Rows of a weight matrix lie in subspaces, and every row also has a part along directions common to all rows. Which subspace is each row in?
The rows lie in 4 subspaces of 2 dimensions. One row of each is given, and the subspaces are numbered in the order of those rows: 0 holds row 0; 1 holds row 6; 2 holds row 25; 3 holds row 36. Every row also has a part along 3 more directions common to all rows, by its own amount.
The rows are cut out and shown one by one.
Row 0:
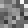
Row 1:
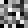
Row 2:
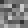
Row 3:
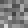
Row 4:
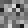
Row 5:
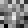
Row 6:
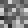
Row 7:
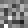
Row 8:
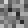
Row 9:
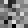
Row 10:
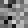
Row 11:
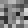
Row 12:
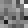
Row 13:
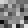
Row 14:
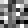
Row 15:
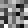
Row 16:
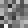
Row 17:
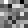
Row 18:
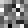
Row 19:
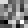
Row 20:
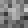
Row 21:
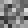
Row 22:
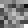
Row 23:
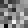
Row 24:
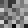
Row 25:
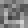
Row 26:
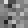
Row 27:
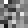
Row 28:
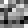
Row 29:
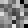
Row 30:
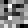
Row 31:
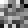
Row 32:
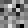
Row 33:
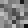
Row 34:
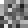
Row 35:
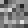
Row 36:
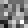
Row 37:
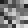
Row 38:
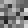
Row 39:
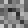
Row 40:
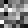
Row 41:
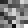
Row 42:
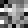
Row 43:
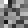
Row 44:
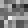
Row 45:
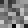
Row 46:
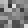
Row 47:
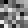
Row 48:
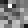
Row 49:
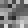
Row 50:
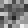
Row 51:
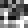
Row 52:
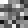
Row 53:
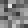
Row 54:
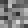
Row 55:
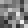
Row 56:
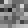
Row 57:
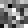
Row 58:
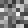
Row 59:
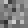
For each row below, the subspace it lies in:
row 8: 3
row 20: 2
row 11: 1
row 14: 1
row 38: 1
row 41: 0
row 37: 0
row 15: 1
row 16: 2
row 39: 3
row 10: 3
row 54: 1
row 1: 3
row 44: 0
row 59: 3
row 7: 2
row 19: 3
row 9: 3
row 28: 2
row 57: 0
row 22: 0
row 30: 1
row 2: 2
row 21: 1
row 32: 1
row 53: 1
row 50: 2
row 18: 1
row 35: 2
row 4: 1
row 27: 3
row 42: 2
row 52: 0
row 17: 0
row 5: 2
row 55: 3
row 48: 1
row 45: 3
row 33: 0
